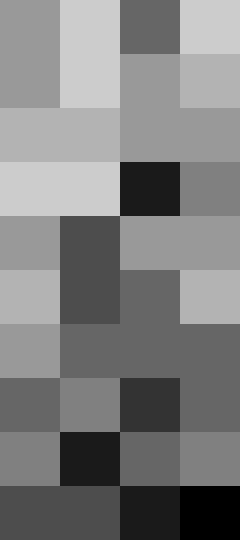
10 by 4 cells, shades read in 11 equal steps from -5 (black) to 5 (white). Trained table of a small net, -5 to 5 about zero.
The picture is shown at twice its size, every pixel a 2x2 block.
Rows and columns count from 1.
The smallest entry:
-5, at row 10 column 4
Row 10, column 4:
-5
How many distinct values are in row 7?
2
